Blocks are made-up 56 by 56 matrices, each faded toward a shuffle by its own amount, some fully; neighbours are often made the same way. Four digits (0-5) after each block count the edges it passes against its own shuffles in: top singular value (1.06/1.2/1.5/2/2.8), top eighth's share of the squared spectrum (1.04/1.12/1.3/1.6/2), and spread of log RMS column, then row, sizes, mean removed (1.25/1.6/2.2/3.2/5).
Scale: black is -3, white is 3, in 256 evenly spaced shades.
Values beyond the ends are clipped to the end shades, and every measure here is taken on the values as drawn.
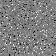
1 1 0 0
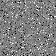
0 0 0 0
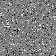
0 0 0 0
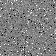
0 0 0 0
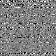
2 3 0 3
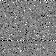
2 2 0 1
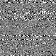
2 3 0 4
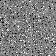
0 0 0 0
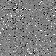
3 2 0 0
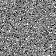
0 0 0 0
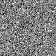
1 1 0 0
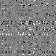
4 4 2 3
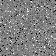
1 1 0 0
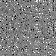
3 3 1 1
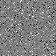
3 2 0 0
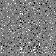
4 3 1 2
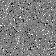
0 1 0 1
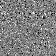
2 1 0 1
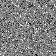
0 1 0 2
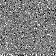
1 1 0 1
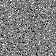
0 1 0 1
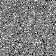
0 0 0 1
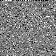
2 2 0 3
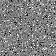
2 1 0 0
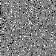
2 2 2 0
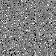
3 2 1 0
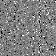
2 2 2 0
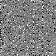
3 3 2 0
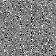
3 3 2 0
